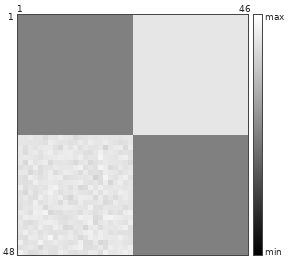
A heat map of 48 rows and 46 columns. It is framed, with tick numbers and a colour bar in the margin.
It is made of 2 by 2 panels. Panel 1,1: middling, flat. Panel 1,2: very high, flat. Panel 2,1: very high, fine-grained, faint in contrast. Panel 2,2: middling, flat.
